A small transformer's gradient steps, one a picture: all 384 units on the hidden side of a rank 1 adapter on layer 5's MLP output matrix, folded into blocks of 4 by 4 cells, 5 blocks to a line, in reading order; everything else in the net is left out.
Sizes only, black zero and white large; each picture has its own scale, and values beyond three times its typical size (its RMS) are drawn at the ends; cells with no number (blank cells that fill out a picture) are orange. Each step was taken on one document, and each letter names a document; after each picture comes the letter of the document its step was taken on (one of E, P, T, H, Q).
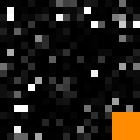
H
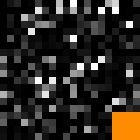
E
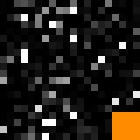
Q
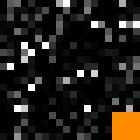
H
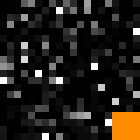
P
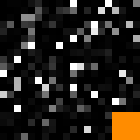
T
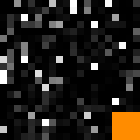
P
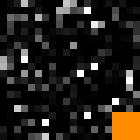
P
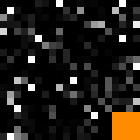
H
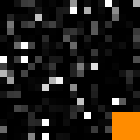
P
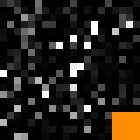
T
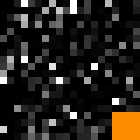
Q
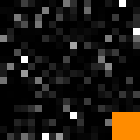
Q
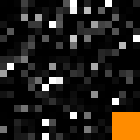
Q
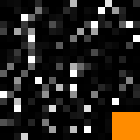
T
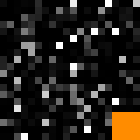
T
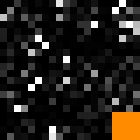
H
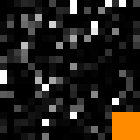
E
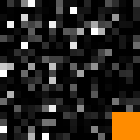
E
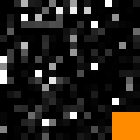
P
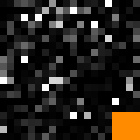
P
